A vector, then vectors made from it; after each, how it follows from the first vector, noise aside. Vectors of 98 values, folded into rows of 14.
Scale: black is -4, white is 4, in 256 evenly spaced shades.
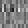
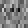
sign-scrambled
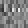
sign-scrambled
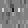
partly zeroed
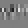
partly zeroed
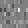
partly zeroed
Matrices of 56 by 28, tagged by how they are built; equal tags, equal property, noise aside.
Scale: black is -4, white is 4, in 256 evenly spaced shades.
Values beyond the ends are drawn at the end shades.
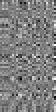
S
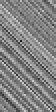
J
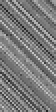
J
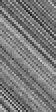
J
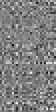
S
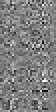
S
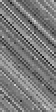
J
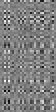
S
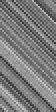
J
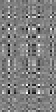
S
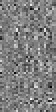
S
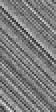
J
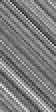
J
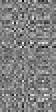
S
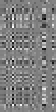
S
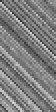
J
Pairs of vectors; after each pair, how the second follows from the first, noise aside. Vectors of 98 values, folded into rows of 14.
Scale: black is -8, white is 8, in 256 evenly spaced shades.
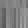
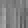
negated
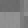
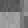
scaled up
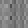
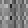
scaled up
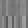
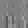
partly zeroed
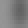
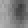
scaled up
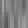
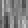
scaled up
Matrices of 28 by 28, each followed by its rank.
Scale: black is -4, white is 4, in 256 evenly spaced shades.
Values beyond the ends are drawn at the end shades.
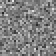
full rank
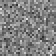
full rank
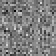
five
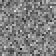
full rank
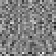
five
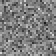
full rank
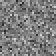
full rank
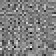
five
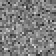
full rank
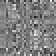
five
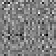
five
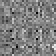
five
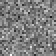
full rank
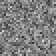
full rank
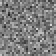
full rank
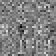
five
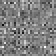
five
